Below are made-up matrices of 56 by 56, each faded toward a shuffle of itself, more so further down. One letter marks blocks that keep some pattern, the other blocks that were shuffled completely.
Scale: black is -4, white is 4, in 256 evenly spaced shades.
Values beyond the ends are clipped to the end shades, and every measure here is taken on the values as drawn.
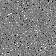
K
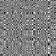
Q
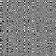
Q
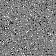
K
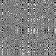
Q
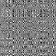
Q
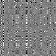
Q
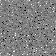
K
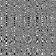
Q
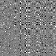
Q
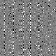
Q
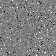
K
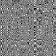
Q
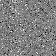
K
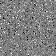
K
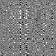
Q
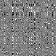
Q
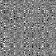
Q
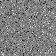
K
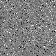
K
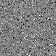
K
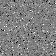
K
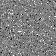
K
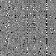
Q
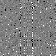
Q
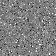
K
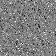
K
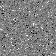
K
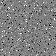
K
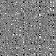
Q
